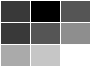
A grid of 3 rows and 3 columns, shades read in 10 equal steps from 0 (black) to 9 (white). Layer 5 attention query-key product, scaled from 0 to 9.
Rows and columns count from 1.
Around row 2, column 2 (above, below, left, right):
0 7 2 5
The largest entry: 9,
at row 3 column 3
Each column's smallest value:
2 0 3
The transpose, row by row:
2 2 6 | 0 3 7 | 3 5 9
